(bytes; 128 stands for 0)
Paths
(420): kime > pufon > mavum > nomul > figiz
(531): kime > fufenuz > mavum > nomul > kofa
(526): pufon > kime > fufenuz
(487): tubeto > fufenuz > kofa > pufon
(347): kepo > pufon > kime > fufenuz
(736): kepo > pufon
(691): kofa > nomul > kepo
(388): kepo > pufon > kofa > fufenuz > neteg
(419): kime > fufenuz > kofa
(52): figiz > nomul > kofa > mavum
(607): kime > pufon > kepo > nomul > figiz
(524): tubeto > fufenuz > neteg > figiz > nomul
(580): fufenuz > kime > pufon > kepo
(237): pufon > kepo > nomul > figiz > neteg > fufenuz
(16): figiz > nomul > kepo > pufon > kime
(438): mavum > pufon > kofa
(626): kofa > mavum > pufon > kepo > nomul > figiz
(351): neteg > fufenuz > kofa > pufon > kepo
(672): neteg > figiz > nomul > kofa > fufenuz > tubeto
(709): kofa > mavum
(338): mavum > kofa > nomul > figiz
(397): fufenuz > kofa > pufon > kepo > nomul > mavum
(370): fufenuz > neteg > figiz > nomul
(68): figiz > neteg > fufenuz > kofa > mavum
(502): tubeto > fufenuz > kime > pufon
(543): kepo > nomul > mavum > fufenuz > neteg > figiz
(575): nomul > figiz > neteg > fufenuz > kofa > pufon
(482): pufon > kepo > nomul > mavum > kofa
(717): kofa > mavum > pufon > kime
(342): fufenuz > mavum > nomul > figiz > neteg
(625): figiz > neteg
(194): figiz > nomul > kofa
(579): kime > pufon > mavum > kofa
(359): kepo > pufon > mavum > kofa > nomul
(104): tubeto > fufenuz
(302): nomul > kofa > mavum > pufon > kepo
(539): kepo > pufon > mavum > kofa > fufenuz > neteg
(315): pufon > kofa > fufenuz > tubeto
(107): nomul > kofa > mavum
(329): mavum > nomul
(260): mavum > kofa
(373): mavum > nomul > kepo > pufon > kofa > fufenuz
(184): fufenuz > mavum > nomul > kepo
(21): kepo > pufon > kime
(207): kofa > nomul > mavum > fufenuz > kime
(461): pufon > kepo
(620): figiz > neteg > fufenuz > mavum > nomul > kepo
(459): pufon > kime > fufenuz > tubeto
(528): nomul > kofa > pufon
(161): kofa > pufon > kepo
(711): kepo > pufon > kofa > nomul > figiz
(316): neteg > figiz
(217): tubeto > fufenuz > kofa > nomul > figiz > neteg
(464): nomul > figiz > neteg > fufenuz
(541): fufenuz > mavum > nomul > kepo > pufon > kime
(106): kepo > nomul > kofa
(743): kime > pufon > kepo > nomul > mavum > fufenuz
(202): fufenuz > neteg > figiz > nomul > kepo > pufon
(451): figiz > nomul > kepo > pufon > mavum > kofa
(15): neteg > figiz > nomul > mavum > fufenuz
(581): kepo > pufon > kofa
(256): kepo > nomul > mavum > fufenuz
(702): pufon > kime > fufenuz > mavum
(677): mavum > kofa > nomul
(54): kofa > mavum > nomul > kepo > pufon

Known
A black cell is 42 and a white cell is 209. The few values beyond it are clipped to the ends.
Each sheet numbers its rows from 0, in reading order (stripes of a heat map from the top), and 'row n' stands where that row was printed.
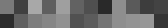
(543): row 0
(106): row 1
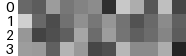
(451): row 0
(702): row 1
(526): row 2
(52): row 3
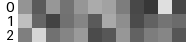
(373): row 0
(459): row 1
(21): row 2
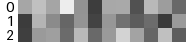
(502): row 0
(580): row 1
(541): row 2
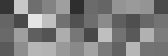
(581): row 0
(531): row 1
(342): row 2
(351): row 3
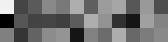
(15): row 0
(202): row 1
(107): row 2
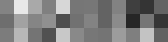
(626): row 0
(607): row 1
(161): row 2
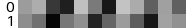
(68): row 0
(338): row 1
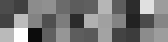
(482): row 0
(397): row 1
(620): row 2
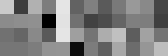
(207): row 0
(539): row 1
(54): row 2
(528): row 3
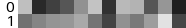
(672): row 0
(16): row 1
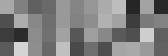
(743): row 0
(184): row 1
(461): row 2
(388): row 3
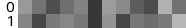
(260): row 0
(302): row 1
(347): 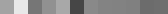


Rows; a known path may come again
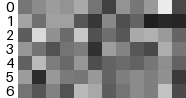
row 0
(16)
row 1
(420)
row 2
(388)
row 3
(260)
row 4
(736)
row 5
(316)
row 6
(691)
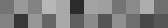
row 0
(104)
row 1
(256)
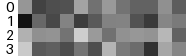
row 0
(526)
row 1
(370)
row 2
(709)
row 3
(315)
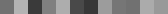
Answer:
(625)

